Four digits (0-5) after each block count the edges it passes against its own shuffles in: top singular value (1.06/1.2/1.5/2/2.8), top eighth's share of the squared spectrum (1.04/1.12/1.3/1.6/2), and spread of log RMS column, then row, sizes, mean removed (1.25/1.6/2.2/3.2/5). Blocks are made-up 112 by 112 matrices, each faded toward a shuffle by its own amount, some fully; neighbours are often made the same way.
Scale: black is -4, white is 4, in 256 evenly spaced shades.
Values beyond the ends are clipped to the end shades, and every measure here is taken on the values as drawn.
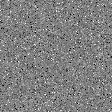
2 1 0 0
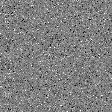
2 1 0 0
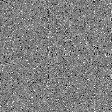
3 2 2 0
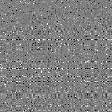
5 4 2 3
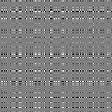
5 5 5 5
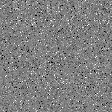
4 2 1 1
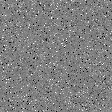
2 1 0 0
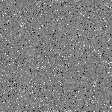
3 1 0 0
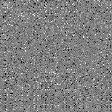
4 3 2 1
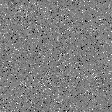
2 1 0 0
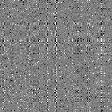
5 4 3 2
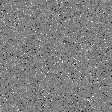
0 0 0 0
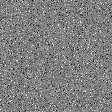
1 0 0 0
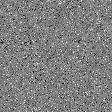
0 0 0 0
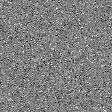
0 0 0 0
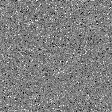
0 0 0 1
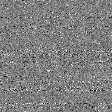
1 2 0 3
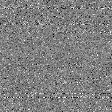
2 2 0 3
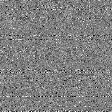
2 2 0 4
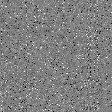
3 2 1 0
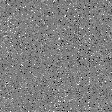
3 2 1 0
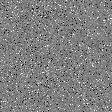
2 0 0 0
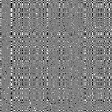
5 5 4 4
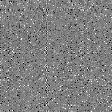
4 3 1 1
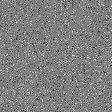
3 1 0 0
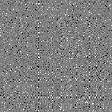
5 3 2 2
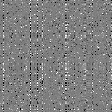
5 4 3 2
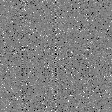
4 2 1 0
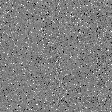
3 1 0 0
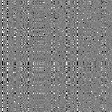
5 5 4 3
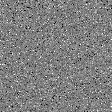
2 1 0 0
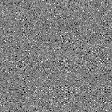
4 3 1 2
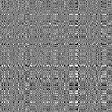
5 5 4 4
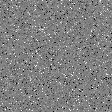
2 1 0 0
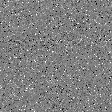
2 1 0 0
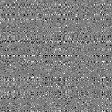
5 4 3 3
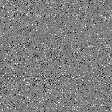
4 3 1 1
